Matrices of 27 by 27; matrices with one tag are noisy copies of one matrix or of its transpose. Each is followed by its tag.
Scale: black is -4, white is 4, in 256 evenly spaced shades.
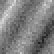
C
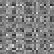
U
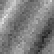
C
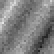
C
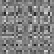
U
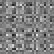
U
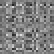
U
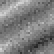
C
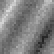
C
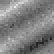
C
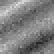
C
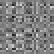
U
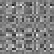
U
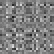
U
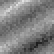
C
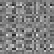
U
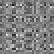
U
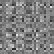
U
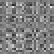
U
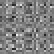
U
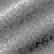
C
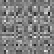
U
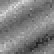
C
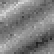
C
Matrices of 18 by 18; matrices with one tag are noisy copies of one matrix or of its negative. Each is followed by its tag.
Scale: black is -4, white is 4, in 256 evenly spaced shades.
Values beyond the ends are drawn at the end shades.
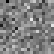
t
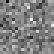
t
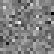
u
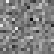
t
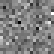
u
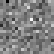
t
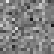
t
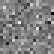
u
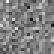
t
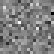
u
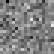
t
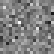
u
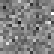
u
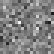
u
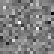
u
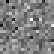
t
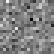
t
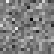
t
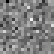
t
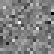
u
